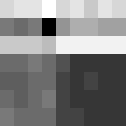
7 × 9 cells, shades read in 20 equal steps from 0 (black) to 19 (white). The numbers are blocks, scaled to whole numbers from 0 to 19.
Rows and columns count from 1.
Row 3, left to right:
15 15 15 14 18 18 18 18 18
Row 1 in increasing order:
15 16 16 16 17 17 17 17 19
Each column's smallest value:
7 7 8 0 5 4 4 4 4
